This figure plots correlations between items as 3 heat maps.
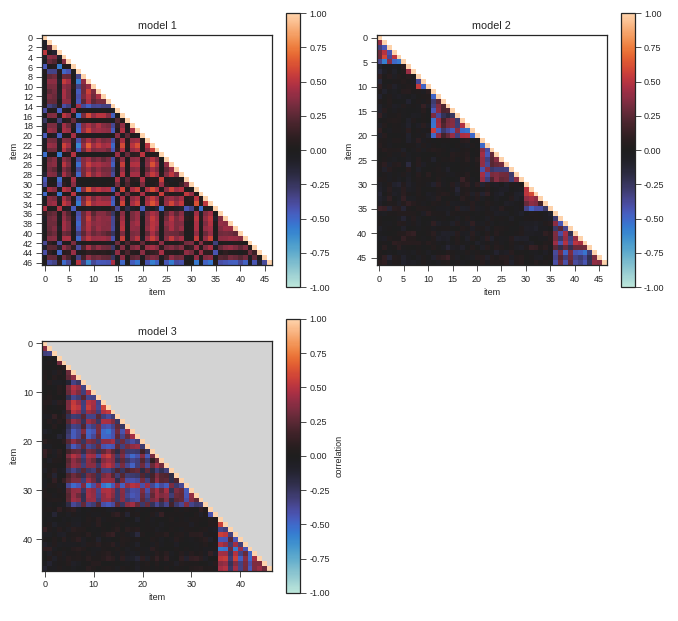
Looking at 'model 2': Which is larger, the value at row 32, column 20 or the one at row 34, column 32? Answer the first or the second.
the second
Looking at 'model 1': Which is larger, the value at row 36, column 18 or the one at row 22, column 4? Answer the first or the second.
the second
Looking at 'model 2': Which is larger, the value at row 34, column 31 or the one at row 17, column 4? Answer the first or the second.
the first
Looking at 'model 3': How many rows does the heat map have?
47
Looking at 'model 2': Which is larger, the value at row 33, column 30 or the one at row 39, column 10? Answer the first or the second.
the first
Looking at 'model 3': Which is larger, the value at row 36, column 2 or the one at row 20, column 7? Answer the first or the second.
the second
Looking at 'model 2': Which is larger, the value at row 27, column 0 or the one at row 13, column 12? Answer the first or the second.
the second
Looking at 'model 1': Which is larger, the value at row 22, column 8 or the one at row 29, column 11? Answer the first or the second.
the first
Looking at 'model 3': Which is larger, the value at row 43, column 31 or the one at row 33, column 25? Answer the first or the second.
the first
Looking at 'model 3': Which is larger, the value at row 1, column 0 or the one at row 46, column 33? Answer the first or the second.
the first
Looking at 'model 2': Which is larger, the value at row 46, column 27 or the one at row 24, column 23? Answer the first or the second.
the second
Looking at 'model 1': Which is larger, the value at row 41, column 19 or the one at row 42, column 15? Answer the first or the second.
the first
